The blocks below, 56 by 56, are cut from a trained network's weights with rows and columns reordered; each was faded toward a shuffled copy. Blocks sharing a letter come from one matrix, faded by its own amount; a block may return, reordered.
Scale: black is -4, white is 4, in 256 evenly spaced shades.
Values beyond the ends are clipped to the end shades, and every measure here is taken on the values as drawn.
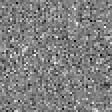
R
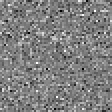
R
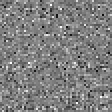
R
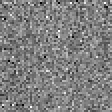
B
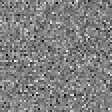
R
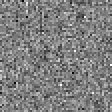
B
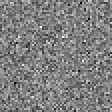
B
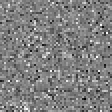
R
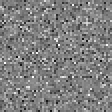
R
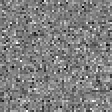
R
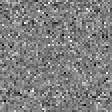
R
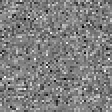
R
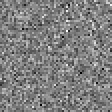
B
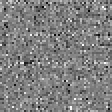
R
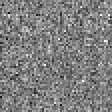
B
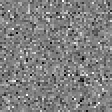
R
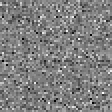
R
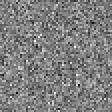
B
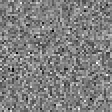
B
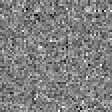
B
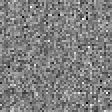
B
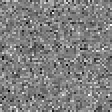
R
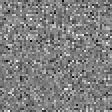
R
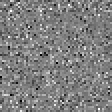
R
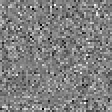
R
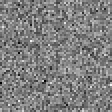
B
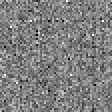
B
